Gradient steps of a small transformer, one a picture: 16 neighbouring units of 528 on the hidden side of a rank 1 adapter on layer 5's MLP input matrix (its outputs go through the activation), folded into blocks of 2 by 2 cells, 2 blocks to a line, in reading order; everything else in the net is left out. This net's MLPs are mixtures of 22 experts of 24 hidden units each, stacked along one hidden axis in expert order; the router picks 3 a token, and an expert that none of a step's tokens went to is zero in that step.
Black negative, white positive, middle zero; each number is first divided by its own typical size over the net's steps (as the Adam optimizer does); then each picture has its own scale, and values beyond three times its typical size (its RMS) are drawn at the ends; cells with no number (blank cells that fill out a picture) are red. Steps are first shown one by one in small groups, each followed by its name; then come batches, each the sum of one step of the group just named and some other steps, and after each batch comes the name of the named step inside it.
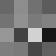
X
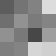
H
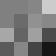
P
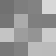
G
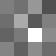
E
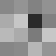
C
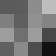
P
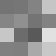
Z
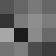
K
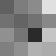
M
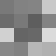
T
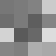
T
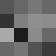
K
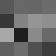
K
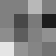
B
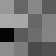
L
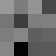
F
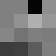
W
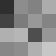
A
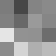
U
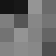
B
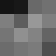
W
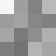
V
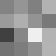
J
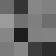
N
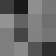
N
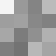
V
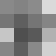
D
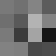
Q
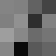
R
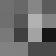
Q
